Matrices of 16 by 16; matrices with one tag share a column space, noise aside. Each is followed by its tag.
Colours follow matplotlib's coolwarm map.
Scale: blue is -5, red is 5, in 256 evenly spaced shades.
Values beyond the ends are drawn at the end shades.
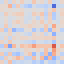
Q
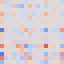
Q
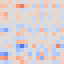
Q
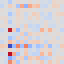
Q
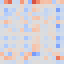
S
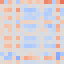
S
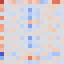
S
